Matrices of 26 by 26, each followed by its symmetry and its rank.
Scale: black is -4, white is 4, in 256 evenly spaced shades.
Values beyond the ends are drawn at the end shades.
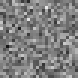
antisymmetric, full rank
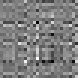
neither, rank three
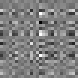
neither, rank two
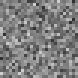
antisymmetric, full rank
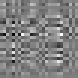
neither, rank two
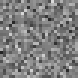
antisymmetric, full rank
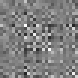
symmetric, rank three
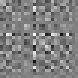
symmetric, rank three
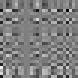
neither, rank two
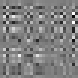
neither, rank two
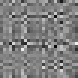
neither, rank three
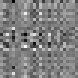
neither, rank three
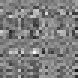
neither, rank three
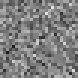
antisymmetric, full rank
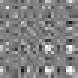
symmetric, rank three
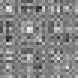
symmetric, rank three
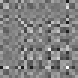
symmetric, rank three
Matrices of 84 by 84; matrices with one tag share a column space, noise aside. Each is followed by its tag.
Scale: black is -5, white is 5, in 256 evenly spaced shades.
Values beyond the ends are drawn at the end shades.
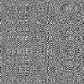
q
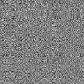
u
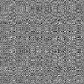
q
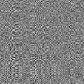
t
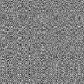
t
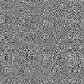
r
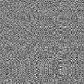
t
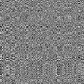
t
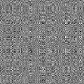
q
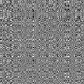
u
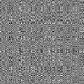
q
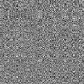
u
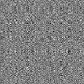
q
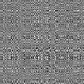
r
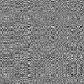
t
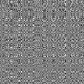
u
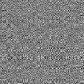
r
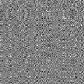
u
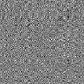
u
